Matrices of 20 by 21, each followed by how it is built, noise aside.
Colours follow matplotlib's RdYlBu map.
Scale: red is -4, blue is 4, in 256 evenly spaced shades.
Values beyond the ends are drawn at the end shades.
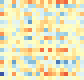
low rank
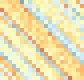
Toeplitz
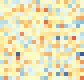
low rank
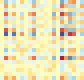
low rank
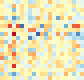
low rank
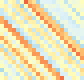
Toeplitz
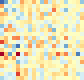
low rank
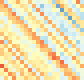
Toeplitz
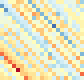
Toeplitz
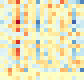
low rank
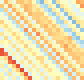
Toeplitz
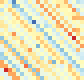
Toeplitz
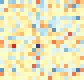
low rank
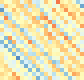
Toeplitz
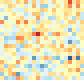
low rank
